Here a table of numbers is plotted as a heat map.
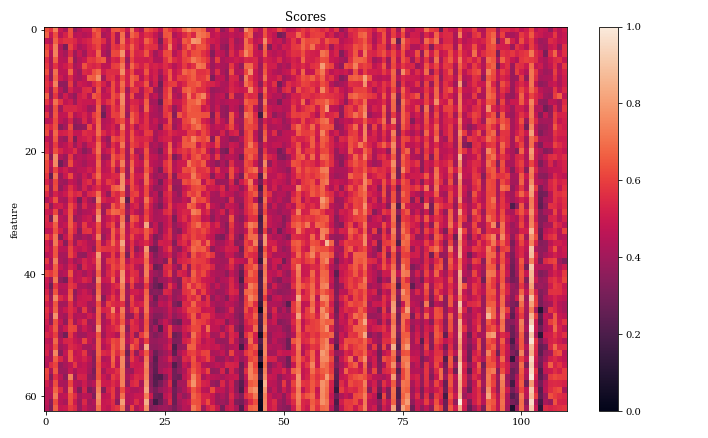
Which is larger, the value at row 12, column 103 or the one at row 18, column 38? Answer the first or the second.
the first
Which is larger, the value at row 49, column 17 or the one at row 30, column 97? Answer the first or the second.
the second
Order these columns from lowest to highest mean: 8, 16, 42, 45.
45, 8, 42, 16
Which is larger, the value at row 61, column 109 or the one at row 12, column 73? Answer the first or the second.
the second
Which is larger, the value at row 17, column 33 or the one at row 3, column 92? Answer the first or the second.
the first
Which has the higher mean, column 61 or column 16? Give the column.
16
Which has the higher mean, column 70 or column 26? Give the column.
26
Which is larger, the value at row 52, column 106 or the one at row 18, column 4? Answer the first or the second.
the first
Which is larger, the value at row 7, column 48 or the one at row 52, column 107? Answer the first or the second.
the second
